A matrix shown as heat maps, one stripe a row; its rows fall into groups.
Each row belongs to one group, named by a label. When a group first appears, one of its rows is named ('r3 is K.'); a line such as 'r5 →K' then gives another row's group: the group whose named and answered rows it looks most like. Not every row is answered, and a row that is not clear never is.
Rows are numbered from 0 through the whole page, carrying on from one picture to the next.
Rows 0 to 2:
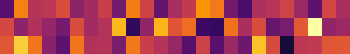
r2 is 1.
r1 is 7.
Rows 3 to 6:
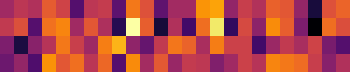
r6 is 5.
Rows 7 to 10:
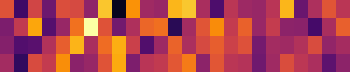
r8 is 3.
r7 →5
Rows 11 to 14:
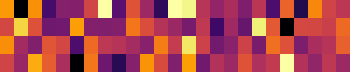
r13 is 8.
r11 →5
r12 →1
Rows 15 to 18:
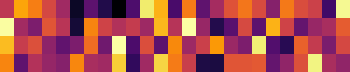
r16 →8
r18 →7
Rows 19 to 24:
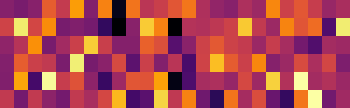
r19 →5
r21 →3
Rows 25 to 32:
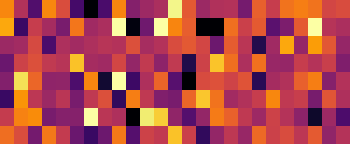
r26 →7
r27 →5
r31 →3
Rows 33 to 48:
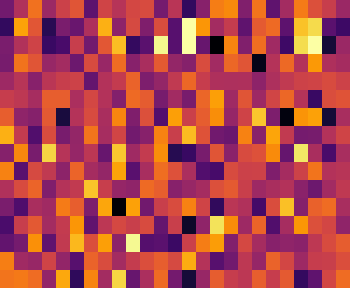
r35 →7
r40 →8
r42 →7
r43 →3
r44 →5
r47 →8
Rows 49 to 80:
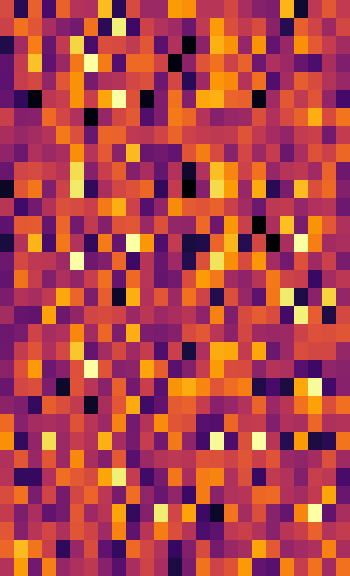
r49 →5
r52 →3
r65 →5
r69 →3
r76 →1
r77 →7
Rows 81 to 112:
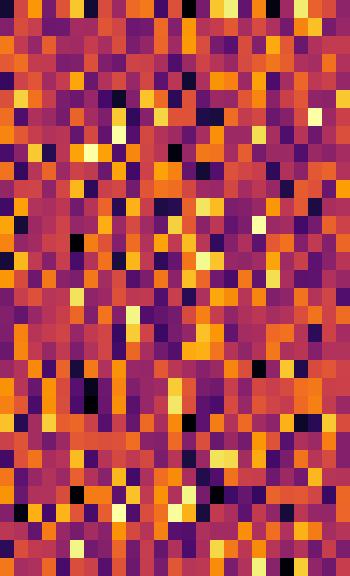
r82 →7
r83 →8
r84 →1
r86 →1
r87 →7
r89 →3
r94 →8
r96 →8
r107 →7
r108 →8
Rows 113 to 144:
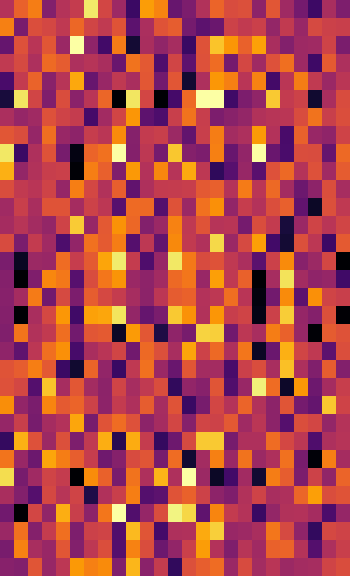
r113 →3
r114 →7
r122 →8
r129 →5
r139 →8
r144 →3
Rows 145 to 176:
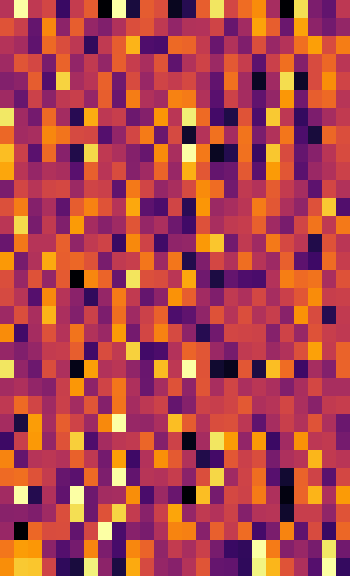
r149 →5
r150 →5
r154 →8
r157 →1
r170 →7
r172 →1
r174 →5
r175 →1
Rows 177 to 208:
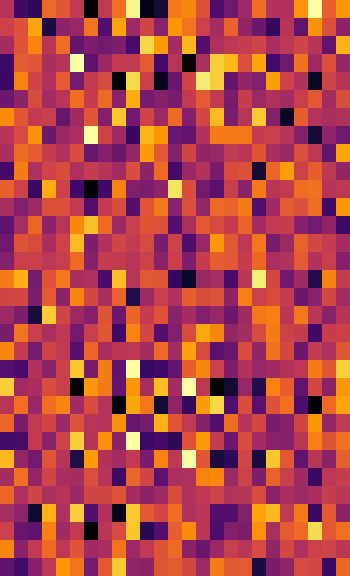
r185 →1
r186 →5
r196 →8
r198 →8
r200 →7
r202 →8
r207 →7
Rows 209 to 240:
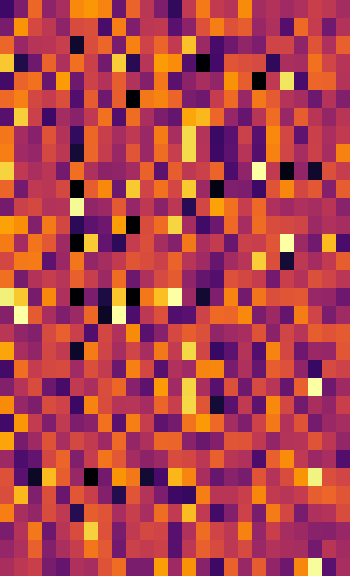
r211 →8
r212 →7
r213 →5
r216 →8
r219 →8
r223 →1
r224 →7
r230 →7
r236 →1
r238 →3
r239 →3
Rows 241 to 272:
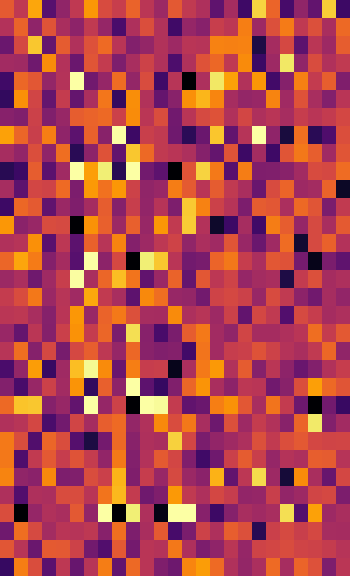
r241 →1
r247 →3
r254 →5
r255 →3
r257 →3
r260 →1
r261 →3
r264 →7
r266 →7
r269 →5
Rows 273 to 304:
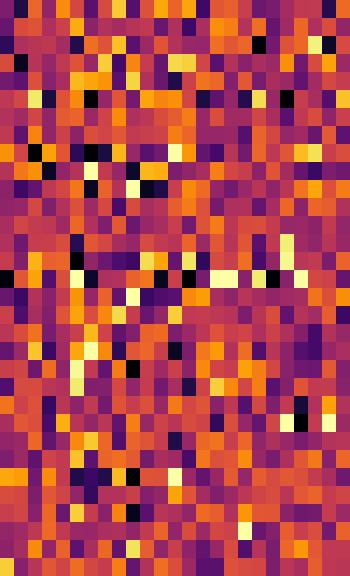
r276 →5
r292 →3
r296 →5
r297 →3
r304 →7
